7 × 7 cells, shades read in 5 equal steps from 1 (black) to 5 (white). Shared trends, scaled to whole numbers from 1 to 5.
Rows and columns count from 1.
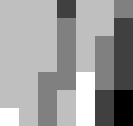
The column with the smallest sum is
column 7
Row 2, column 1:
4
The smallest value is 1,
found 2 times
